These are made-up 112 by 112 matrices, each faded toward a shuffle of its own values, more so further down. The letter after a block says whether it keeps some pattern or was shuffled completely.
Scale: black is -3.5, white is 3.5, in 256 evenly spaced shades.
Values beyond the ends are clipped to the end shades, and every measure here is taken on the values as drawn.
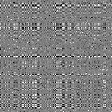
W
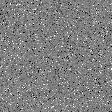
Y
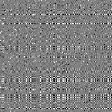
W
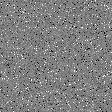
Y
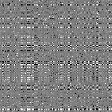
W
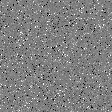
Y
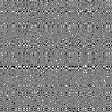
W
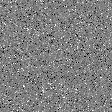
Y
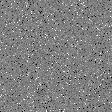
Y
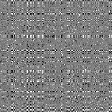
W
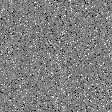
Y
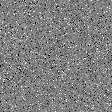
Y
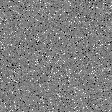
Y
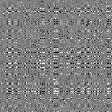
W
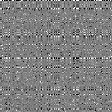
W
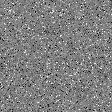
Y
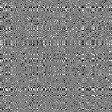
W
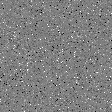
Y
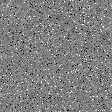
Y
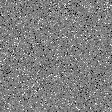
Y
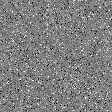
Y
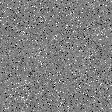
Y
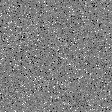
Y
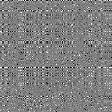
W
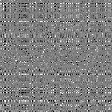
W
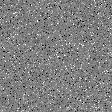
Y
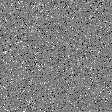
Y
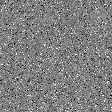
Y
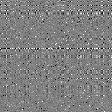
W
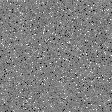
Y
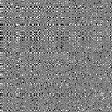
W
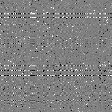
W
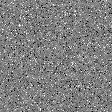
Y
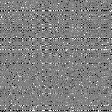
W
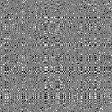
W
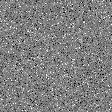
Y
